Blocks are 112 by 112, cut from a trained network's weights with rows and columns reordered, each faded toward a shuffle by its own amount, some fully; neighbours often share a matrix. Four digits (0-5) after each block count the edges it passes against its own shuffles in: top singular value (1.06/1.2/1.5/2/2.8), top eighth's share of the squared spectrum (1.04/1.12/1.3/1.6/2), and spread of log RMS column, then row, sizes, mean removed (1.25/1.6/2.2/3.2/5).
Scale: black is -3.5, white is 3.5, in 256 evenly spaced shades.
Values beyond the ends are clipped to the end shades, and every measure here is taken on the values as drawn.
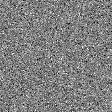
1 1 0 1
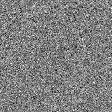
2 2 0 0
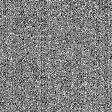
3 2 0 1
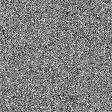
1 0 0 0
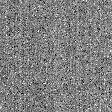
2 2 0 1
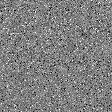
1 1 0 0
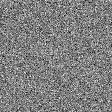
1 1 0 0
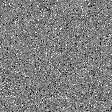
1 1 0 0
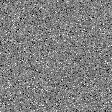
0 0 0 0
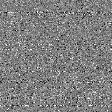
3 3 0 3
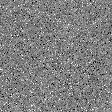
0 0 0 0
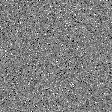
0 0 0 0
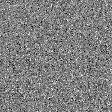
2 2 1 0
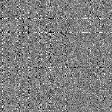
4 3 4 2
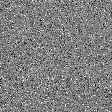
1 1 0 0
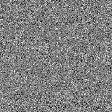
2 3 2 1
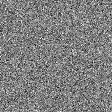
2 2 0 0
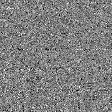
2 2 0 2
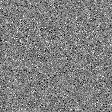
0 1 0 1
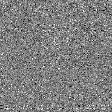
2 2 1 2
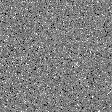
0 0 0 0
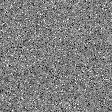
0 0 0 0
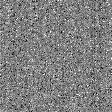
2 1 0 0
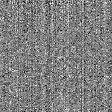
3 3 1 3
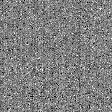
2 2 0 2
